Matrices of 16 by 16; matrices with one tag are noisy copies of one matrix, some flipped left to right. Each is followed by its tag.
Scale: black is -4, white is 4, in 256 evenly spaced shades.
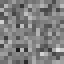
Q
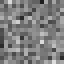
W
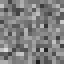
Q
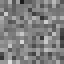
W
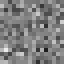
Q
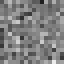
W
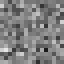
Q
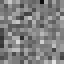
W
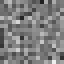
W
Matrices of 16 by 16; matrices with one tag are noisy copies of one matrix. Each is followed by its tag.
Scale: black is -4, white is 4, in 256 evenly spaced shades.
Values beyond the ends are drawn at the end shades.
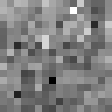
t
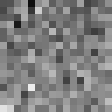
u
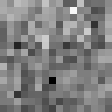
t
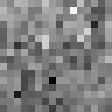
t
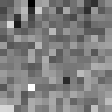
u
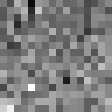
u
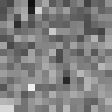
u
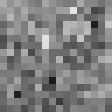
t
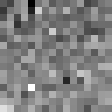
u
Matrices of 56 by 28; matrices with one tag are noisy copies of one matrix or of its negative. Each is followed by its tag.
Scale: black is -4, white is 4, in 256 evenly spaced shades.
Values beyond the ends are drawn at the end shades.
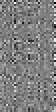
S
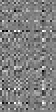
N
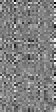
S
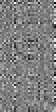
S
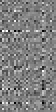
N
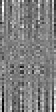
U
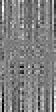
U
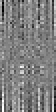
U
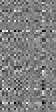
N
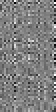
S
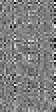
S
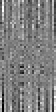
U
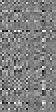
N
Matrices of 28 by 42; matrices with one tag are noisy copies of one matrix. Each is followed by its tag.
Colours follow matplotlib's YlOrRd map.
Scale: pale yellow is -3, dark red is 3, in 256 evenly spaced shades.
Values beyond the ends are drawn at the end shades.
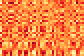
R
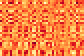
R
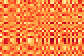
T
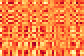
R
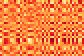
T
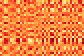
T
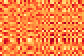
T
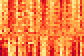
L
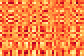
R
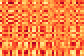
R
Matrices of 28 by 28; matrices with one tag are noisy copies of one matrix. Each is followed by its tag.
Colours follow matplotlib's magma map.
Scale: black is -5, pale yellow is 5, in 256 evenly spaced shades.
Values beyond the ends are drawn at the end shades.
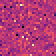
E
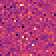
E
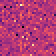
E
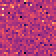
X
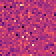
E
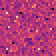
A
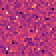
A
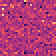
X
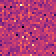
E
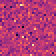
E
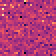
X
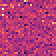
X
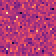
A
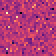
A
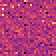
X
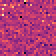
X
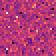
A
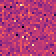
E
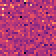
X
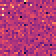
X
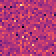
E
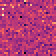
X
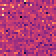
X
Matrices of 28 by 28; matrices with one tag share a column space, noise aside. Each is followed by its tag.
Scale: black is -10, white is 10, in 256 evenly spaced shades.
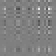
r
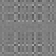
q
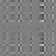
q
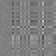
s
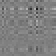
r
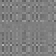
q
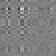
r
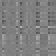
s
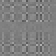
q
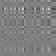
r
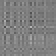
s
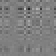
r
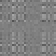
q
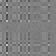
q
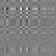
r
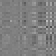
s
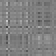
s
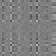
q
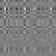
r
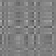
s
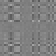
q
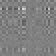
r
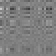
r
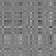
s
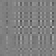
s
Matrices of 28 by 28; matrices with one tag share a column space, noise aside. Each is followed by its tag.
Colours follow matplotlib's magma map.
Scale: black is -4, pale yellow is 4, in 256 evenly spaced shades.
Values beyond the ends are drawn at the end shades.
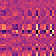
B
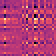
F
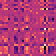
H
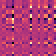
F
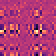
B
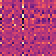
F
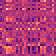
H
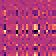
B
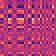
F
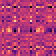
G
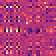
G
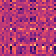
H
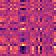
H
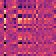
F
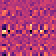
B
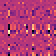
B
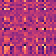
H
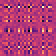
G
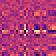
B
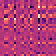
F
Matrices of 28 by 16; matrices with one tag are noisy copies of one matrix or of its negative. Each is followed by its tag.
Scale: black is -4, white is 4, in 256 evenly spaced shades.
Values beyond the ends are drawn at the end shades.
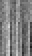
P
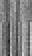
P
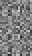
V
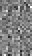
V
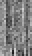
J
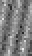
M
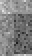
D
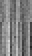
P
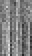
P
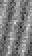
M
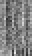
J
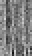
J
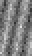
M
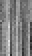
P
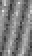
M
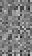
V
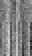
P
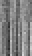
P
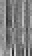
J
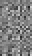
V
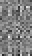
V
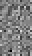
V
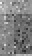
D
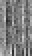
J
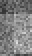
D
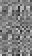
V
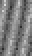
M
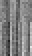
P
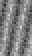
M
